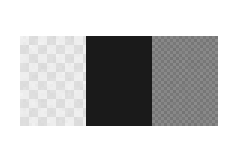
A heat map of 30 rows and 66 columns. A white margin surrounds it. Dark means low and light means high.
It is made of 1 by 3 panels. Panel 1,1: very high, checkered, faint in contrast. Panel 1,2: very low, flat. Panel 1,3: middling, checkered, faint in contrast.
